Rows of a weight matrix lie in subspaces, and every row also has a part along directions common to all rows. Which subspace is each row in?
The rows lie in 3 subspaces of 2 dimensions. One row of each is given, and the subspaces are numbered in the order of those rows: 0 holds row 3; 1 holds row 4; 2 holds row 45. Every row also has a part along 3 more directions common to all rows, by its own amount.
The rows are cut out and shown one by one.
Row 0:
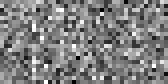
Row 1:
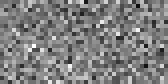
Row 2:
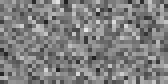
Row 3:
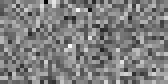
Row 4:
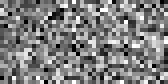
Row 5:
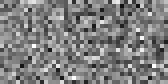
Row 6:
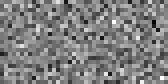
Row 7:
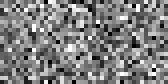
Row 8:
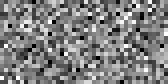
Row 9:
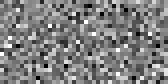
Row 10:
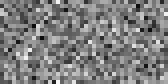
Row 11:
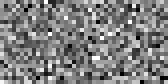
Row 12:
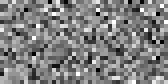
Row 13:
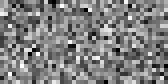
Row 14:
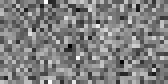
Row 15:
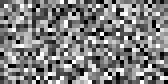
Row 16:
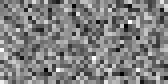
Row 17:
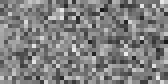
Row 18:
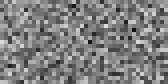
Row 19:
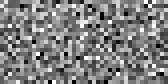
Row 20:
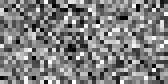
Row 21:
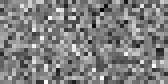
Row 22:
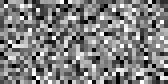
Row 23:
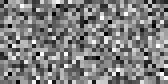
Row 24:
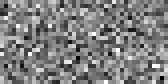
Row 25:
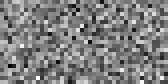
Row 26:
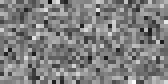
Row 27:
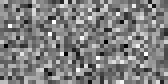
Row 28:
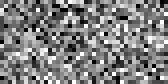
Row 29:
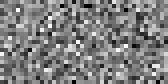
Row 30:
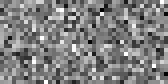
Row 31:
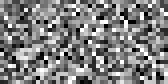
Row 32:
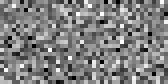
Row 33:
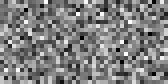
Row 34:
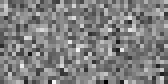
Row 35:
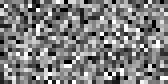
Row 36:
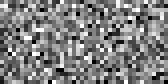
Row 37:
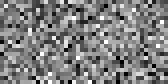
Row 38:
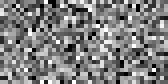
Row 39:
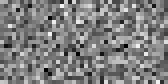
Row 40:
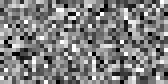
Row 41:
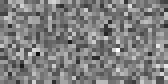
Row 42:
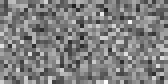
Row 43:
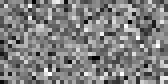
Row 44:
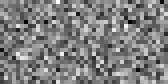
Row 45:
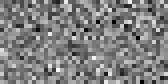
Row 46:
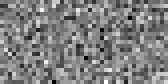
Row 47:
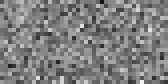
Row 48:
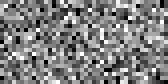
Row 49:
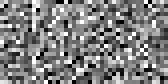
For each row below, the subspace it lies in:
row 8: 1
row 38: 0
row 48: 0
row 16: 2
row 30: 1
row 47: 2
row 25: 2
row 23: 0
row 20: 0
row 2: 2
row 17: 1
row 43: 2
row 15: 2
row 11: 0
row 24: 0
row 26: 2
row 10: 2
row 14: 0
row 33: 0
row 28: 0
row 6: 2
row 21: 1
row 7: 0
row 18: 2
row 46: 0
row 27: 1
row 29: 1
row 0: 1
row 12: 2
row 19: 0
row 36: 0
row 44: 2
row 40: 1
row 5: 1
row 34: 0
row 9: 1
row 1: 1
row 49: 1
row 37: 0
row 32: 1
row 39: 1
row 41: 0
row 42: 0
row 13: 0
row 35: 2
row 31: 2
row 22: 0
